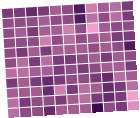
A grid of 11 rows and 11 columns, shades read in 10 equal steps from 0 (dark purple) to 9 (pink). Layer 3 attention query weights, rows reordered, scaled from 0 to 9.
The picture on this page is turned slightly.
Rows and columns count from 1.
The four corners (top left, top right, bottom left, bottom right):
3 3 6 8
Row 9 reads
5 5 5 2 7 3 6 5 2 3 6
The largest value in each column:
6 6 5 7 7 7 6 9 5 6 9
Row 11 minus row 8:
3 -1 1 0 2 1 1 -3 2 -3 3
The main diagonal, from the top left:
3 4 3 7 5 3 3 3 2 3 8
